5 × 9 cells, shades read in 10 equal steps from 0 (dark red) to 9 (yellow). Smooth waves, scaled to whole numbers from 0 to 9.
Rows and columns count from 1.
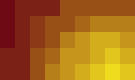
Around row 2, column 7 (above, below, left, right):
3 7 4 5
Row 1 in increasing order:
0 1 1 1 3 3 3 3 3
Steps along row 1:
up same same up same same same same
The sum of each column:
2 5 11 16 23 26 30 32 29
